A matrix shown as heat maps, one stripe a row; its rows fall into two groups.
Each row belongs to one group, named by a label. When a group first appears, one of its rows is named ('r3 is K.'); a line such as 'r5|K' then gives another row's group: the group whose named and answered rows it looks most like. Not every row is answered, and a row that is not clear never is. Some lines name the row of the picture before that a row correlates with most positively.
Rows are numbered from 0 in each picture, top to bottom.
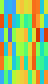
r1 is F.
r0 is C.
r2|C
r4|F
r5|C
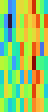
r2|C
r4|F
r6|F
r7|C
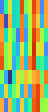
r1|F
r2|F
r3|F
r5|C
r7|F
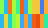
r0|F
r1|C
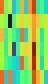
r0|F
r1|C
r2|F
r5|F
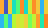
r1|C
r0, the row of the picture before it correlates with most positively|2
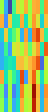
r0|C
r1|F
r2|C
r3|C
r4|C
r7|F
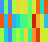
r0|C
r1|F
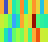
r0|F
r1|F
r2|C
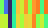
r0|C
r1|C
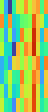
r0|C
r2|F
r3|C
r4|C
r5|F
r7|C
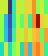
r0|C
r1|C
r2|C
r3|C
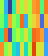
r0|C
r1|F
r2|C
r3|F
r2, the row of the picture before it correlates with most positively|3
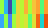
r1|C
